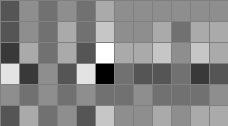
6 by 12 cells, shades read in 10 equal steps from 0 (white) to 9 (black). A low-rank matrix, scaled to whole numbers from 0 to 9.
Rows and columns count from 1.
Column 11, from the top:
4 3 2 7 5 3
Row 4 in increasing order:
1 1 4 5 5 6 6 6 6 7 7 9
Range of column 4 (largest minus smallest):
3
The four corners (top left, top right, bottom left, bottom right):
6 4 6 3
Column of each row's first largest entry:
1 1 1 6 2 1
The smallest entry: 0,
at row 3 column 6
